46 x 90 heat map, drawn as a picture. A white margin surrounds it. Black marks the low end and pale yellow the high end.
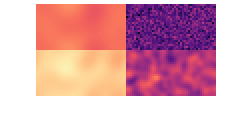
It is made of 2 by 2 panels. Panel 1,1: high, smooth, faint in contrast. Panel 1,2: low, fine-grained. Panel 2,1: very high, smooth, faint in contrast. Panel 2,2: middling, blotchy.
